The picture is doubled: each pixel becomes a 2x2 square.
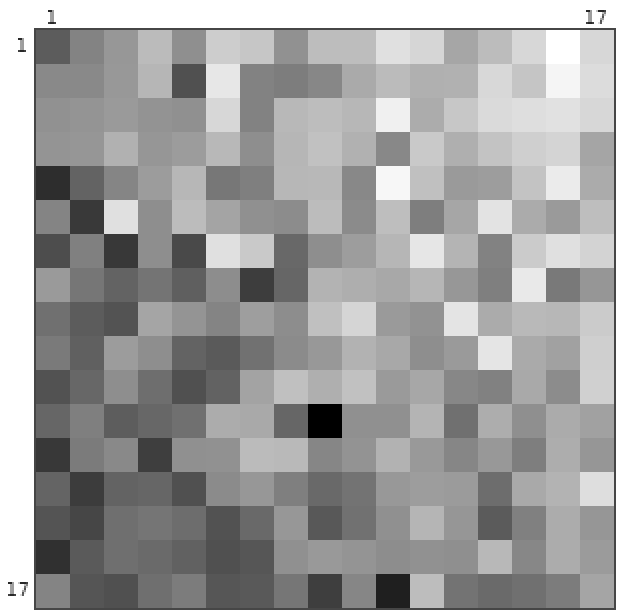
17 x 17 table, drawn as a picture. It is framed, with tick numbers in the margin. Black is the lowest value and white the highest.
Histogram: bell-shaped. Grain: fine. Odd rows or columns: none. Slope: up to the top right. Ninth with the highest average: top right. Stripes: none.
